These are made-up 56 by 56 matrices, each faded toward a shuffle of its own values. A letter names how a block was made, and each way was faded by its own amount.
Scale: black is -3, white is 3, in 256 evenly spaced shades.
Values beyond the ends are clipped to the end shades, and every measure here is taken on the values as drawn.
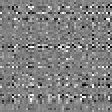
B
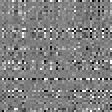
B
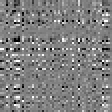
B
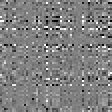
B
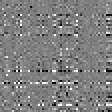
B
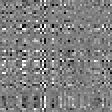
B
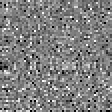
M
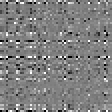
B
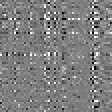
B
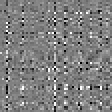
B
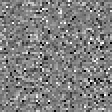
M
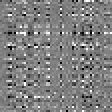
B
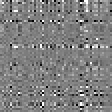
B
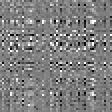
B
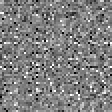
M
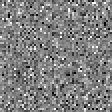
M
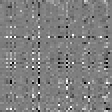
B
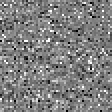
M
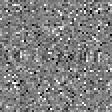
M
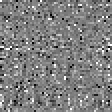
M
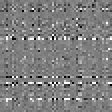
B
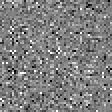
M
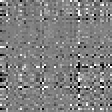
B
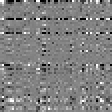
B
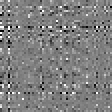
B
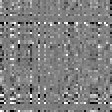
B
